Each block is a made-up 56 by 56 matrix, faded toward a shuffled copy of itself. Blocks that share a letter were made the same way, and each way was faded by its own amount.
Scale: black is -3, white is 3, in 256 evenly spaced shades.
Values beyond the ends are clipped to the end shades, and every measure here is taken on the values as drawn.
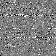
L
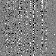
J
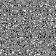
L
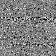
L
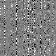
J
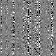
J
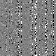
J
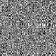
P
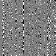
J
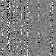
J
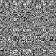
P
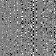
J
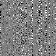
J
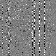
J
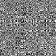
P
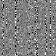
J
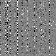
J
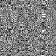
P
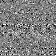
L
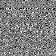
L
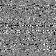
L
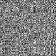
P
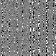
J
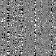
J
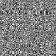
P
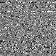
L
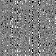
J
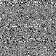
L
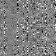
J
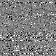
L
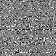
L
